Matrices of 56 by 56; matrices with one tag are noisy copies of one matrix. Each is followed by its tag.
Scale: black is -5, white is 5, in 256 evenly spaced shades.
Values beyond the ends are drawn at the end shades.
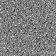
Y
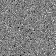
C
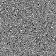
Y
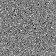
Y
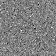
Y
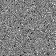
C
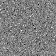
Y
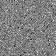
C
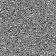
Y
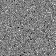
C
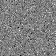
C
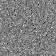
Y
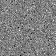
C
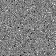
C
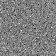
Y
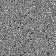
C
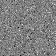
C
